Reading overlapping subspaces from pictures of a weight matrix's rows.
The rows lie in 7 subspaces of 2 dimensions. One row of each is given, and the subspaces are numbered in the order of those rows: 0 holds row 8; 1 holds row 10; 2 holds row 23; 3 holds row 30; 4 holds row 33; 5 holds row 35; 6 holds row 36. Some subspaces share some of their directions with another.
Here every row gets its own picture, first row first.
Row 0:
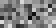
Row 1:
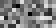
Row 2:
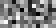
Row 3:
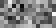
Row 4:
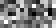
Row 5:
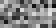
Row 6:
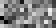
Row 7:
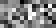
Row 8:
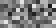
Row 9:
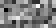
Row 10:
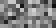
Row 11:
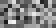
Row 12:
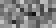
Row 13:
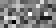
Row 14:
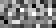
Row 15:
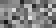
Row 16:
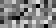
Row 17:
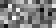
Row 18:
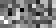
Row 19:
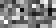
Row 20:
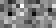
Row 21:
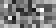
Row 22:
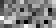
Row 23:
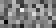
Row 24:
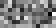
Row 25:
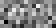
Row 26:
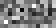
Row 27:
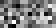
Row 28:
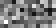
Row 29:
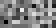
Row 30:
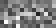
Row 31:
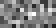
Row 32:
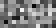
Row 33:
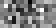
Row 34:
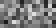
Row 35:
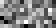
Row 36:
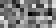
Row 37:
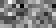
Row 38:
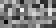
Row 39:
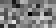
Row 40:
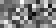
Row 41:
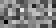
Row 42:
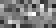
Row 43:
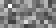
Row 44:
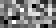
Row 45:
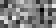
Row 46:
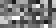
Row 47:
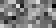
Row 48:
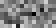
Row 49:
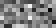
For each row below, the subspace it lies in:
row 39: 6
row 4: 1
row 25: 2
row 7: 0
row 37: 1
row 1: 6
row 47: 1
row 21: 4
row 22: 5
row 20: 1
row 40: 0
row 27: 6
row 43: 5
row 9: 2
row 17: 4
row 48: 3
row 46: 2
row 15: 0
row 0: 0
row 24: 1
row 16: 2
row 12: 3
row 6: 5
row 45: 4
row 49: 0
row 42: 3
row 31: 3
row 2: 4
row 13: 6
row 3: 1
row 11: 5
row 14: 2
